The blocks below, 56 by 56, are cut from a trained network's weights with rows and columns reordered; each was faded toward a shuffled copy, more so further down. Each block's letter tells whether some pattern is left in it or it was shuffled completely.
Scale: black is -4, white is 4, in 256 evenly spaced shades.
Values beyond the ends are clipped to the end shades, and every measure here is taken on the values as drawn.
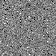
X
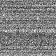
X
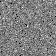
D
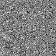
X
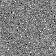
D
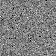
D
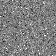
D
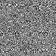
X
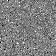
D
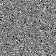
D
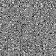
X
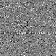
X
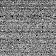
X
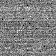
X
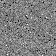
D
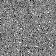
D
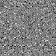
X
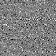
X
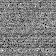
X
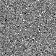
D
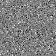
X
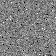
D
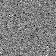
D
